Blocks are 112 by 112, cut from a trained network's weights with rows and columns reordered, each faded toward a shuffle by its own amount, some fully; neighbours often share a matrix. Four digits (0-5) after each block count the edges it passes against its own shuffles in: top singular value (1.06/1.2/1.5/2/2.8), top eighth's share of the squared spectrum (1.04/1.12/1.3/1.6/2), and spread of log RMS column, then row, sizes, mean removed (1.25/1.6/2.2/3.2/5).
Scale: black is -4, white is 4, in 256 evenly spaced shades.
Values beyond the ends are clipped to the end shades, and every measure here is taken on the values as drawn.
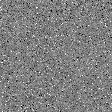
1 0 0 0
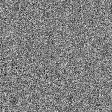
2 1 0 0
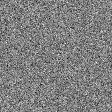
0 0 0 0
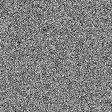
0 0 0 0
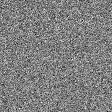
0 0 0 0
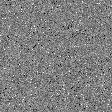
0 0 0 0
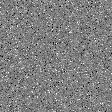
0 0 0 0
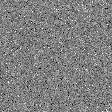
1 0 1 0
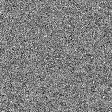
2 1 0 0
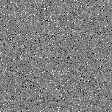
3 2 0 2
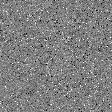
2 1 0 0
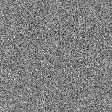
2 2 0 1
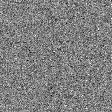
1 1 0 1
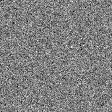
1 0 0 0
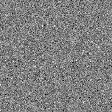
2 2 1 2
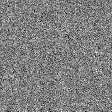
2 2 0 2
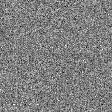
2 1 0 1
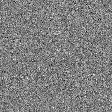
1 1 0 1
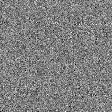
2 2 0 2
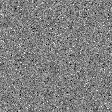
1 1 1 0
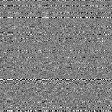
5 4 0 4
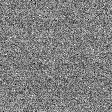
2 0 0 0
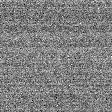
3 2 0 0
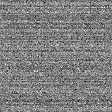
4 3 1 1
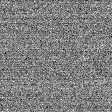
3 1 0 0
